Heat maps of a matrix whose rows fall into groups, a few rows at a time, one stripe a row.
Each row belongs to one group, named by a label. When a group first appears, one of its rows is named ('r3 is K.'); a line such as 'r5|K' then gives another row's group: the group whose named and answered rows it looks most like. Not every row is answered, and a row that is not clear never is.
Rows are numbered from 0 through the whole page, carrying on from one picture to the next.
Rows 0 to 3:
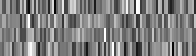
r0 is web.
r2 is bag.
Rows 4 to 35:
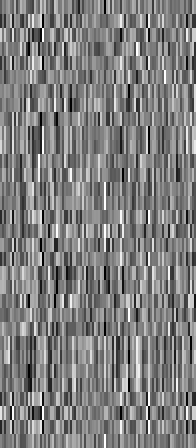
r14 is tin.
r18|bag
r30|web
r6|tin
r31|web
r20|bag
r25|web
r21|bag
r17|bag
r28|web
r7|web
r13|tin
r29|web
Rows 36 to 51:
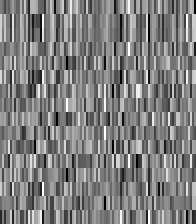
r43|bag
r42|web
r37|tin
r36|web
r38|tin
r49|tin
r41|tin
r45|bag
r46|web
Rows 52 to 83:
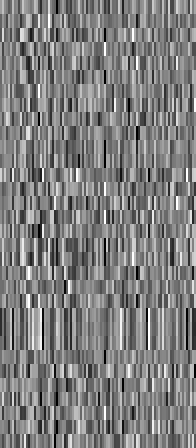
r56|web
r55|bag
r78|web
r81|bag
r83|web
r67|bag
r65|bag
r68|tin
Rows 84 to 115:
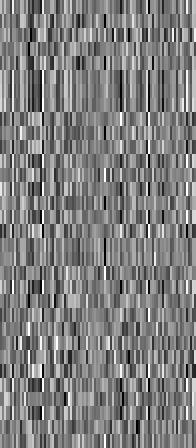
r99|tin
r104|tin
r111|tin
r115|bag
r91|tin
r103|bag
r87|web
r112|web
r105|web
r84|tin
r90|tin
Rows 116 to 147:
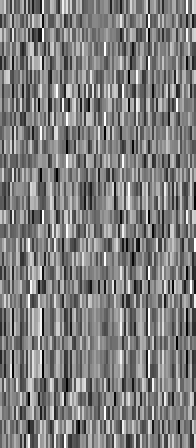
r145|bag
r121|web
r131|tin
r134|bag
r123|web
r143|bag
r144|web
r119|bag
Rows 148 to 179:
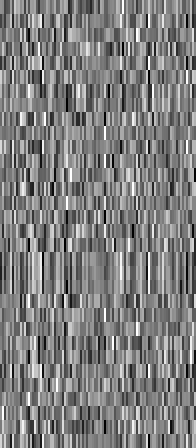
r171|web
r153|tin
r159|bag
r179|tin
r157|bag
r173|web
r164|bag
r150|web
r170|bag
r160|web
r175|bag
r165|web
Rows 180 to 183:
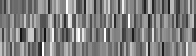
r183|tin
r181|web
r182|bag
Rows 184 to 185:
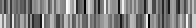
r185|tin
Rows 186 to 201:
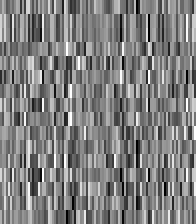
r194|web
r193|tin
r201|bag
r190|bag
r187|tin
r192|web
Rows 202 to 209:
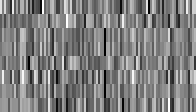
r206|web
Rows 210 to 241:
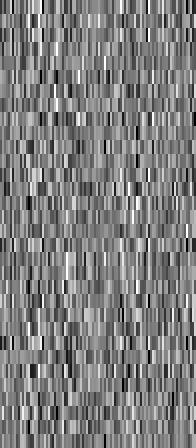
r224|web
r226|tin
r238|web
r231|tin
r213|bag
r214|bag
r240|web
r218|bag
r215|bag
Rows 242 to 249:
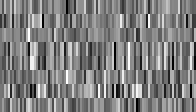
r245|web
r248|web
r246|web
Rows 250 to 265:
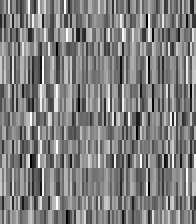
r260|bag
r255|tin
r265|bag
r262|tin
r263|tin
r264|bag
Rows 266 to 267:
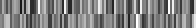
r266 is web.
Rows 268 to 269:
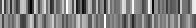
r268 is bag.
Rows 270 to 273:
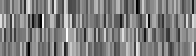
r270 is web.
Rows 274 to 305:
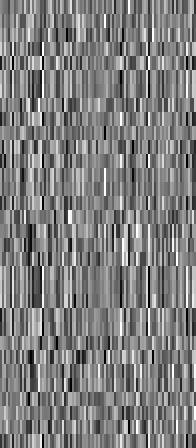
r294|tin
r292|web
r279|tin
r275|bag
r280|tin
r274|web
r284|bag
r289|web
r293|tin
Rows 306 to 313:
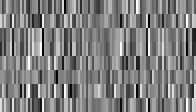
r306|web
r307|tin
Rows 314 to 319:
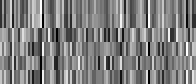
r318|bag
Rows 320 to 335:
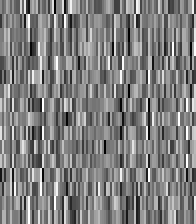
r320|web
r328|bag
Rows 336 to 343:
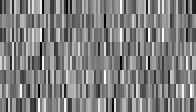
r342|web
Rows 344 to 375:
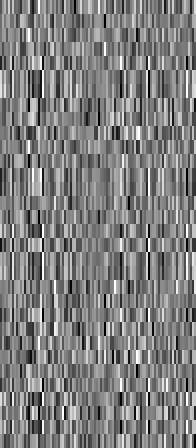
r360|tin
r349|tin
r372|tin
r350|tin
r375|web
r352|web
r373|web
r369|web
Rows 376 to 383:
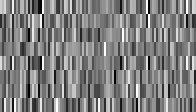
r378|web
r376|tin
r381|web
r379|bag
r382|web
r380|tin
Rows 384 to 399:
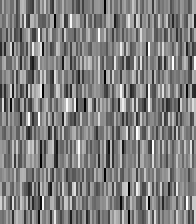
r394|bag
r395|bag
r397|web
